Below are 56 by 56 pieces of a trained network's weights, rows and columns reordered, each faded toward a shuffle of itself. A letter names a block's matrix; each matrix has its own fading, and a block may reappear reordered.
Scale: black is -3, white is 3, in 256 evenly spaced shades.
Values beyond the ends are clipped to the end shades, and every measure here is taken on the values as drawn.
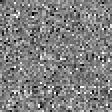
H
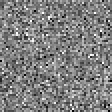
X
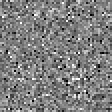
H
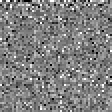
H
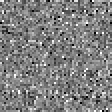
H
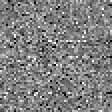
H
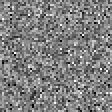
X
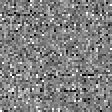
H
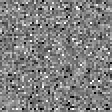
H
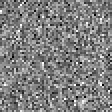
X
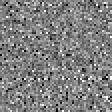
H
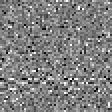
H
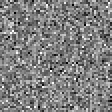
X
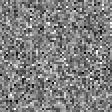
X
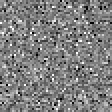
H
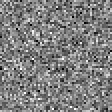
X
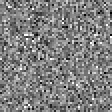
X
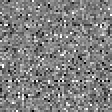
H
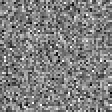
X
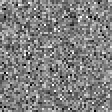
X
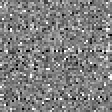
H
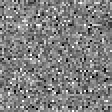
H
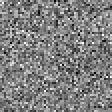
X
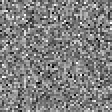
X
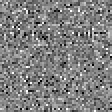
H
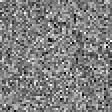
X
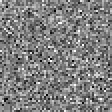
X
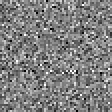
X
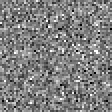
X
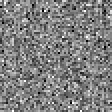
X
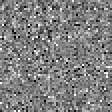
H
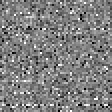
H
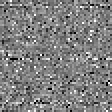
H
